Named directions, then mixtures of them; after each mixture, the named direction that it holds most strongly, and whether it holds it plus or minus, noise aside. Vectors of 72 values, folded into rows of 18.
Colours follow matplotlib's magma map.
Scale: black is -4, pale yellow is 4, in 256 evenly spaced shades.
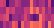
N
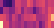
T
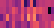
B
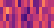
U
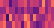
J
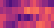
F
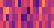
U, plus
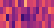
U, plus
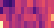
T, plus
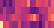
T, plus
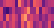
U, minus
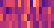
U, minus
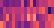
B, plus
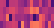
N, plus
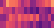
F, minus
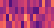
J, plus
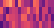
U, minus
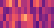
U, minus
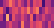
J, minus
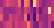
B, minus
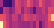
T, plus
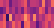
J, plus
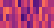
U, plus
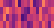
U, plus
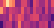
T, minus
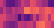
F, plus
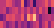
B, plus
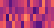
J, plus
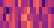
U, minus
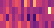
B, minus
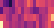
T, plus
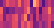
U, minus
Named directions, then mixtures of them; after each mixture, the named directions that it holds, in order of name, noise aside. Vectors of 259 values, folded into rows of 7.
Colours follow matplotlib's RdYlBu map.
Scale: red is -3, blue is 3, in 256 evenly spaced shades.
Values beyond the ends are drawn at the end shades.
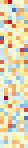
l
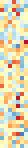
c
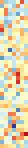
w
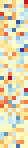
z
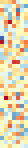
c, l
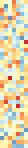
c, z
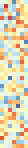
c, z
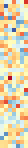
c, z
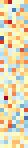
l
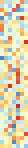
c, w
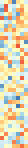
c, z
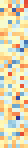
c, z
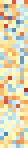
c, z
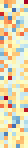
l, z
